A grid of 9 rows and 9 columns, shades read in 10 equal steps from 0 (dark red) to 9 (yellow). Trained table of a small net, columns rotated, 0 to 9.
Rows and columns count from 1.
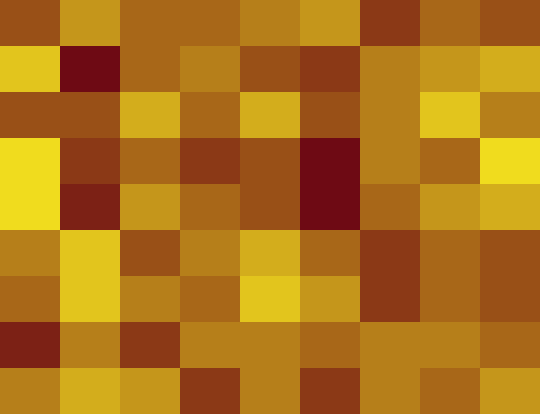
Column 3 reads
4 4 7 4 6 3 5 2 6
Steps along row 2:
down up up down down up up up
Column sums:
47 40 41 35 46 27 35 45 47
